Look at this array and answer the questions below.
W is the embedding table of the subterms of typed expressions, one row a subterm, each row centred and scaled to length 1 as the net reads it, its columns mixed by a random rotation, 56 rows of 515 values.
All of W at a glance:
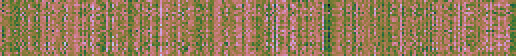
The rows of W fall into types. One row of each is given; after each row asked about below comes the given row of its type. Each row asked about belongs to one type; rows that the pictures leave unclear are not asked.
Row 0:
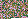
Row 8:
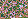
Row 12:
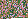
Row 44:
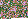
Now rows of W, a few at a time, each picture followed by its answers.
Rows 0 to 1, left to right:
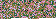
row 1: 8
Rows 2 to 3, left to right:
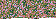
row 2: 12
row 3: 44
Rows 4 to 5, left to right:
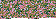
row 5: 44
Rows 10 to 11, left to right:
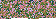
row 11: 0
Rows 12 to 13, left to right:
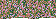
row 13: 0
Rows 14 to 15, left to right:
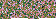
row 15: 8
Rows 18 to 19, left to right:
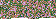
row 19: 0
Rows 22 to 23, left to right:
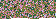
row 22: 8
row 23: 44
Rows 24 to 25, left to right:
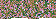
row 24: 0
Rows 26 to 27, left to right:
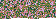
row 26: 8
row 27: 44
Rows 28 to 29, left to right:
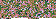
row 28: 44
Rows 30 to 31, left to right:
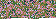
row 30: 0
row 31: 0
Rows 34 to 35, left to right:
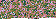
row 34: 0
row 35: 44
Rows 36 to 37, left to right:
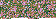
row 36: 44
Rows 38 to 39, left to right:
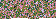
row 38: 8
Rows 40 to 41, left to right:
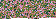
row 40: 8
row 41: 44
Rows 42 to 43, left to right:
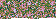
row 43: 44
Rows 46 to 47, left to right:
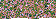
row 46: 8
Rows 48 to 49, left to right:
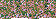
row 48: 44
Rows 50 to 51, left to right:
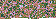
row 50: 8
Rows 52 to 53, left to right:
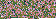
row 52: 0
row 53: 8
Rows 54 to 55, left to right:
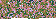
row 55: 0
